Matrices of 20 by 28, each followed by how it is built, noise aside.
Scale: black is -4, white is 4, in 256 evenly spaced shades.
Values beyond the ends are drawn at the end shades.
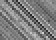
Toeplitz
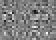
low rank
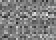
low rank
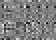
low rank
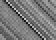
Toeplitz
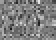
low rank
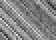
Toeplitz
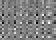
low rank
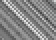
Toeplitz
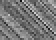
Toeplitz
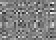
low rank
